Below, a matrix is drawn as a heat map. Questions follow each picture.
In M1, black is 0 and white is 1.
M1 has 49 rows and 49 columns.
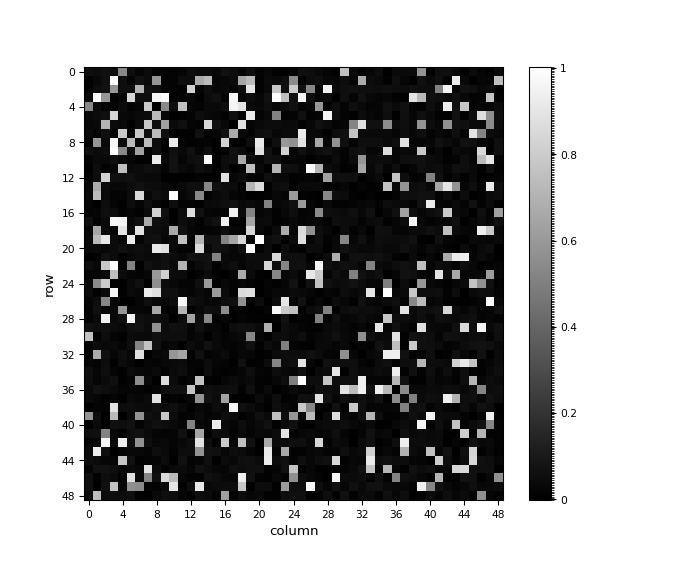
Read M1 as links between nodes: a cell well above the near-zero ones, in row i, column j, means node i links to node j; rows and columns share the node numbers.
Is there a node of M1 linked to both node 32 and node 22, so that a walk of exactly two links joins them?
yes
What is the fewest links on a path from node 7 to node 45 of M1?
1
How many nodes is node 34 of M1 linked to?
2
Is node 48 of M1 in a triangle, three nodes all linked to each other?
no
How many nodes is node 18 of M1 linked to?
11
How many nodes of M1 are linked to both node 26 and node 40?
2
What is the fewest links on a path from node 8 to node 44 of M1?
2
